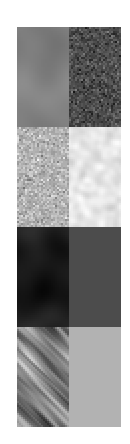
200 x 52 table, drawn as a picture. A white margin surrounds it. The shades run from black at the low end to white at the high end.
It is made of 4 by 2 panels. Panel 1,1: middling, smooth, faint in contrast. Panel 1,2: low, fine-grained. Panel 2,1: high, fine-grained. Panel 2,2: very high, blotchy, faint in contrast. Panel 3,1: very low, smooth, faint in contrast. Panel 3,2: low, flat. Panel 4,1: middling, slanting down to the right, strong in contrast. Panel 4,2: high, flat.
